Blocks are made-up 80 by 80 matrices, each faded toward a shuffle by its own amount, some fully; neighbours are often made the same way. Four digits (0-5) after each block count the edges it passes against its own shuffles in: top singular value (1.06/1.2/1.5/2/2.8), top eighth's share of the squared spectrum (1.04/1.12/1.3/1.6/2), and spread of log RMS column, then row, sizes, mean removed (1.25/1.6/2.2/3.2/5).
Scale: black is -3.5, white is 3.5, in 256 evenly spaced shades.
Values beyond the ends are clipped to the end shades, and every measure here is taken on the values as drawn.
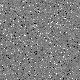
1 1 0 0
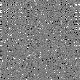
4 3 2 2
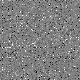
3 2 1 1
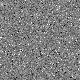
0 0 0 0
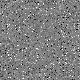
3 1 0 0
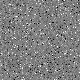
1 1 0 0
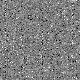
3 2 1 0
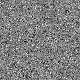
0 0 0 0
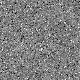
0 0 0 0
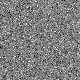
0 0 0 0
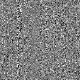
1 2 3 0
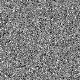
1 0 1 0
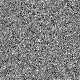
0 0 0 0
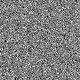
0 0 0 0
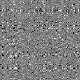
4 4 2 3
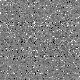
3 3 0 2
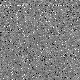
1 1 0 1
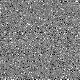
1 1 0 2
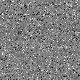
1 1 0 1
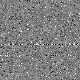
2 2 0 1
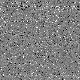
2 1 0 1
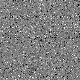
1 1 0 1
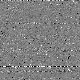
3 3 0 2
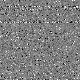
2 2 0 2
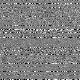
2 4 0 4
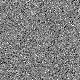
1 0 0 0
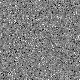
2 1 0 0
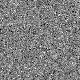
2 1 0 0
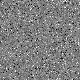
1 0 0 0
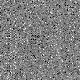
3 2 1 0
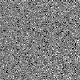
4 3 2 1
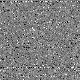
2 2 0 2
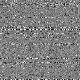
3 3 0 3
